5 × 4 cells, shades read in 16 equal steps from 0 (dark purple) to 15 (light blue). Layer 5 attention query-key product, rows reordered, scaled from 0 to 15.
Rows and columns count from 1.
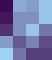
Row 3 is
3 10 14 8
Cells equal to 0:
1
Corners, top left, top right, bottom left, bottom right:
0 14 15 4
